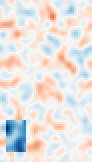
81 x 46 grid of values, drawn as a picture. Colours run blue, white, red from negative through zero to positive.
Ninth with the lowest average: bottom left. Histogram: skewed, a long tail of low values. Mirror symmetry: none. Grain: blotchy. Odd patch: lower, in the bottom left.
